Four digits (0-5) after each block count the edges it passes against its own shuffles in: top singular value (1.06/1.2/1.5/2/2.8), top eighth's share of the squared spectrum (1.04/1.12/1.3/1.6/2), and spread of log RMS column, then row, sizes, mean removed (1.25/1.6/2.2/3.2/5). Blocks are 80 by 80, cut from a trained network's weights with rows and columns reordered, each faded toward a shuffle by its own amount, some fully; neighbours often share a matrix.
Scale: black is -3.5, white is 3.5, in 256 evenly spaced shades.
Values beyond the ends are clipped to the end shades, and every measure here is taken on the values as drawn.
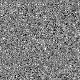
1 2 0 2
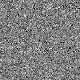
2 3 0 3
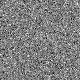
0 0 0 0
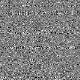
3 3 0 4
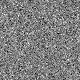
1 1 0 0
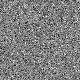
0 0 0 0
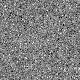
0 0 0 0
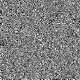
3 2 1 1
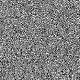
2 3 1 1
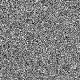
2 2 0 0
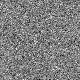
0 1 0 0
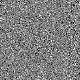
2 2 2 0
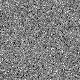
0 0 0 0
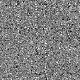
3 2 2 1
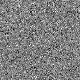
2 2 1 1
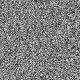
2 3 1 0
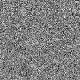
2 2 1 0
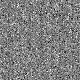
1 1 0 0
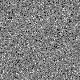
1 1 0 0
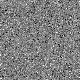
1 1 0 0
